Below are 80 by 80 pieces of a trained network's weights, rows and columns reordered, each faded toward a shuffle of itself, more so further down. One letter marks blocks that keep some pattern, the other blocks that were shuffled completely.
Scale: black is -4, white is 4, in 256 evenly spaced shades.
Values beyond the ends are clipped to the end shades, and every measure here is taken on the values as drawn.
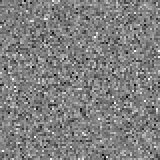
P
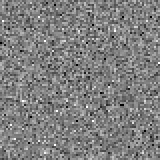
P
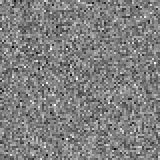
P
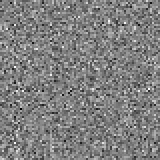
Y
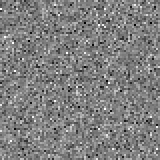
P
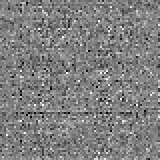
Y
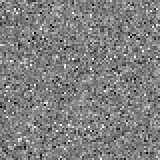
P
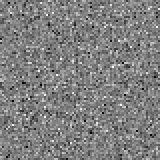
P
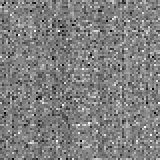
Y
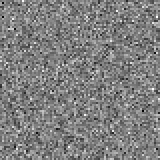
P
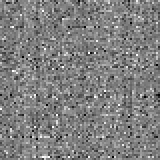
Y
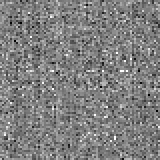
Y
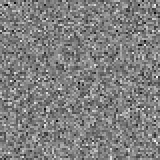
Y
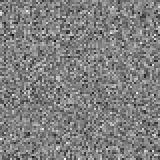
Y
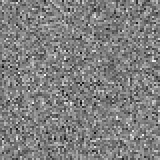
Y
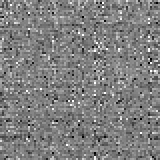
Y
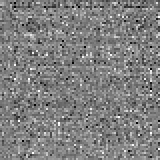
Y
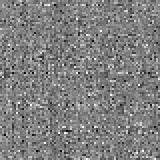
Y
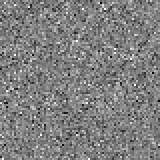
P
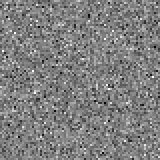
P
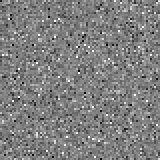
P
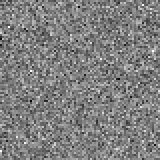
P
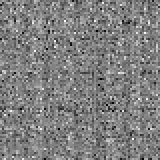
Y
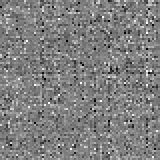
Y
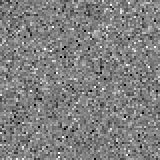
P
